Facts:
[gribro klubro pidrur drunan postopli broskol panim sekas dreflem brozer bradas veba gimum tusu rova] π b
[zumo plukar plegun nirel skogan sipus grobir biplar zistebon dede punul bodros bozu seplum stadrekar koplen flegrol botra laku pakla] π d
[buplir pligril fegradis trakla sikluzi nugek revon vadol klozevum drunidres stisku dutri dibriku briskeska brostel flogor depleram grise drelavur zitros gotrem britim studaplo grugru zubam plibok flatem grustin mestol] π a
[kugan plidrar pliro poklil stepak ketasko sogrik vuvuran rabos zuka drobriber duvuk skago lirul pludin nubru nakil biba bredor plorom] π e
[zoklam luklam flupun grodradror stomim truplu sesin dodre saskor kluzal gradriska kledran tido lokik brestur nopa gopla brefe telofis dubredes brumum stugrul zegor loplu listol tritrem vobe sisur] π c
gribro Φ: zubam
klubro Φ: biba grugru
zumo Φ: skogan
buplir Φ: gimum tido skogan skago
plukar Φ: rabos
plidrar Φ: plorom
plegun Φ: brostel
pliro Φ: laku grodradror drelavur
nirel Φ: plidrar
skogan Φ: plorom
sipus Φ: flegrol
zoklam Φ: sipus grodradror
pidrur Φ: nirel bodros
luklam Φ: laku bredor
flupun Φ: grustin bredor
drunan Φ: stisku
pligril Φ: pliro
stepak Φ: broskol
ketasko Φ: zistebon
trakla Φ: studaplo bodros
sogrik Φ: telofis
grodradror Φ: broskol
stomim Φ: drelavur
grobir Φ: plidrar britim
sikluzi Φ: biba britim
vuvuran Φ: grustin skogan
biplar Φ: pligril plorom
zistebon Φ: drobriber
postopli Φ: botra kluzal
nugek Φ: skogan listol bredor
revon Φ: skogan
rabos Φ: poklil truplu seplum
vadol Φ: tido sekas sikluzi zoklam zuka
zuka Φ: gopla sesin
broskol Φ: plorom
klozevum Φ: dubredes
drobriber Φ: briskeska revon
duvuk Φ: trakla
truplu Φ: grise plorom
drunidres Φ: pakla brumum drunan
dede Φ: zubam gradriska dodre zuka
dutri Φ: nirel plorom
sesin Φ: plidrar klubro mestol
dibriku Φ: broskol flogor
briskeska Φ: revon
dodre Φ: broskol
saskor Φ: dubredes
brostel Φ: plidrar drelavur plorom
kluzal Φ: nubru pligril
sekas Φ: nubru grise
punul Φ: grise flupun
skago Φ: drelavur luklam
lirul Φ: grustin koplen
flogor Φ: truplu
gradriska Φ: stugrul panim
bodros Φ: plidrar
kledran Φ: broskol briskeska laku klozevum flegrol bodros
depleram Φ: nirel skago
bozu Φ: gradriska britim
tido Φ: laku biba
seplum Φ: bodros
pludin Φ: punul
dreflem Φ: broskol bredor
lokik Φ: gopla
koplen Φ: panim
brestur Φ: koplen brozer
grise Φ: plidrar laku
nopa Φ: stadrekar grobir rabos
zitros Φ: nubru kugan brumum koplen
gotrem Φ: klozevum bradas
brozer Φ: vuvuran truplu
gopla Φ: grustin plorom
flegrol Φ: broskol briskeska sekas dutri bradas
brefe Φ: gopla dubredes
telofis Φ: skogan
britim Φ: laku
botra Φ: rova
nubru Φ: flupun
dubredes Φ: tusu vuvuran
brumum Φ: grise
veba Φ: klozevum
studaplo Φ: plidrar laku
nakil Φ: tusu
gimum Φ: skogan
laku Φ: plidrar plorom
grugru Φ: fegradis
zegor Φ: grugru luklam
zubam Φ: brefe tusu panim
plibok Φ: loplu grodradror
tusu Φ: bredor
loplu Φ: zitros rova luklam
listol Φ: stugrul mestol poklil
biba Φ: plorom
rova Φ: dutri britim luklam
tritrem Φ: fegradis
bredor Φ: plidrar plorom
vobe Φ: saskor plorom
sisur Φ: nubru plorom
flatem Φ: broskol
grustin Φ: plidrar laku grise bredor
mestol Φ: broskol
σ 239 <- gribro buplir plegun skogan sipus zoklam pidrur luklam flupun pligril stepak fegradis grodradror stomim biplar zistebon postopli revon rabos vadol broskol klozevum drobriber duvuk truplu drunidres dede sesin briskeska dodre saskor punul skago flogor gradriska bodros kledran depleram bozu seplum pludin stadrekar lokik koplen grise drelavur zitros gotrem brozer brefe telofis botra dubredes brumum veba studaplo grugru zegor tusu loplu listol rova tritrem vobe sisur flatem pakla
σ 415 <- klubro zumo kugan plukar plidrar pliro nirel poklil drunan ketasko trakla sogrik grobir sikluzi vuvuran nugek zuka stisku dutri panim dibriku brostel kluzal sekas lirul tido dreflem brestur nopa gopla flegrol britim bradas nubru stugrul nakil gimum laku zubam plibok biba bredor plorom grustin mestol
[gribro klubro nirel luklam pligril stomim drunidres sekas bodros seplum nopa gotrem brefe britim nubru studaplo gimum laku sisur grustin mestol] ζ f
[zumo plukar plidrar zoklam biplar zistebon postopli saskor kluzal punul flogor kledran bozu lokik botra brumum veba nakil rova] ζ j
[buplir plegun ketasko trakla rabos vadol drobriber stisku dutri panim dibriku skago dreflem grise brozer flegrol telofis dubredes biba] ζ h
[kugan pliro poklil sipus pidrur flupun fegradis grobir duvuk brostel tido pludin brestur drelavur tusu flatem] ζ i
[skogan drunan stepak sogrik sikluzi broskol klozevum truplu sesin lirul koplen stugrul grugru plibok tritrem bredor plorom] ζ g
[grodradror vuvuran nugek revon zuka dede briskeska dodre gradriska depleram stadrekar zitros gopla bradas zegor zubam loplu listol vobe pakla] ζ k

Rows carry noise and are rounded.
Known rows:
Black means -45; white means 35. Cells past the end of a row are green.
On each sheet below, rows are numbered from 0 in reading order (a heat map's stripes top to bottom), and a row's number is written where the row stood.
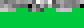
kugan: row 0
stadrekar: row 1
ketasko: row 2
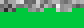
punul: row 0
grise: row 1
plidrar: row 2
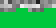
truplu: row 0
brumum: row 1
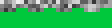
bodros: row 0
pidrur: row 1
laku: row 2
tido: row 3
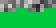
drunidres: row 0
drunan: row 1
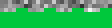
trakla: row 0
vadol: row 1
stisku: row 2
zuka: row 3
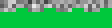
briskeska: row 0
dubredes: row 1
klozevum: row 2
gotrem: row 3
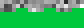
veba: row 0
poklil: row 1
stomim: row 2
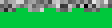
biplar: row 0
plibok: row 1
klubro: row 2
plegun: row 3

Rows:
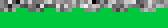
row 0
panim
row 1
plukar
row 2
studaplo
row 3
nopa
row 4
zistebon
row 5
depleram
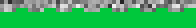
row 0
brestur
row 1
grugru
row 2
grodradror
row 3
drobriber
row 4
brefe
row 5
grobir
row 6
flupun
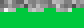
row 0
nugek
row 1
brostel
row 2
bredor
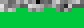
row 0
nakil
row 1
kluzal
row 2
zumo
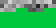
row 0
skago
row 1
koplen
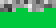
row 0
broskol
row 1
nubru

